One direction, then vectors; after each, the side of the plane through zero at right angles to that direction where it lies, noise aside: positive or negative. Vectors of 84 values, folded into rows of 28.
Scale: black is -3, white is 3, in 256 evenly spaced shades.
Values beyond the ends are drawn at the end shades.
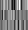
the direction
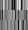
positive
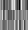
negative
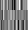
positive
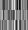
negative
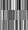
negative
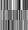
negative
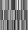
positive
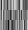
negative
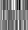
negative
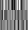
positive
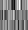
positive
